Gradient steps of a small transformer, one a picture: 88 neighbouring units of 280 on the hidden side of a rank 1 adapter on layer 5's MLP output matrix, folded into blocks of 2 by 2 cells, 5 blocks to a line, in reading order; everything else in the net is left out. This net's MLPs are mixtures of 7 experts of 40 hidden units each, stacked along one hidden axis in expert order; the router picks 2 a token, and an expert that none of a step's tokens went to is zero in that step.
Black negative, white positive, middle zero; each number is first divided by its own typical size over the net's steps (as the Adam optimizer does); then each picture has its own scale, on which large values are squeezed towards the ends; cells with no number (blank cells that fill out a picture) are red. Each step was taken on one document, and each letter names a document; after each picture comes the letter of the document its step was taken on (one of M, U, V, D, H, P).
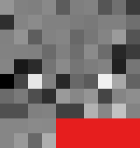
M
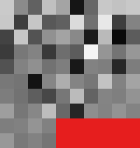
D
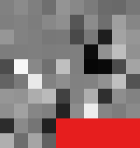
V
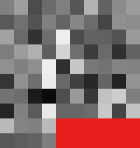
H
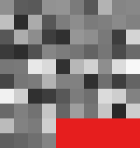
H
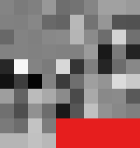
V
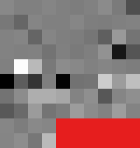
M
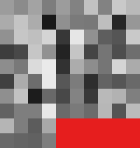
H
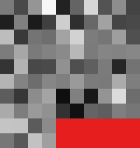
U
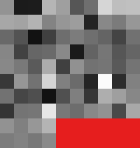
H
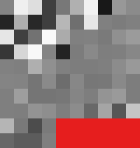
H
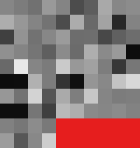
D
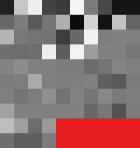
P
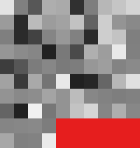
D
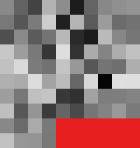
D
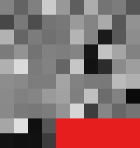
P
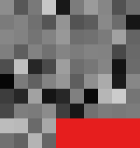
U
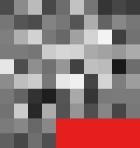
D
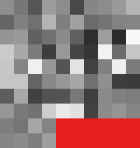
D
